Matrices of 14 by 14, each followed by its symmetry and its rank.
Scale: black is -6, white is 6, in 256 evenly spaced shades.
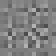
antisymmetric, rank two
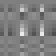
neither, rank one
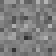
neither, rank three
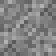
symmetric, full rank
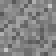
symmetric, full rank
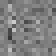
neither, rank three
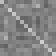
symmetric, full rank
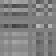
neither, rank one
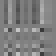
neither, rank one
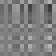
neither, rank one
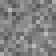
symmetric, full rank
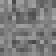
neither, rank three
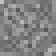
symmetric, full rank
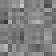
antisymmetric, rank two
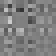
antisymmetric, rank two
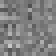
neither, rank three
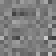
neither, rank three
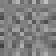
antisymmetric, rank two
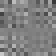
antisymmetric, rank two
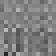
neither, rank three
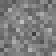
symmetric, full rank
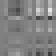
neither, rank one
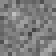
symmetric, full rank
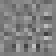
antisymmetric, rank two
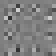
antisymmetric, rank two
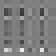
neither, rank one
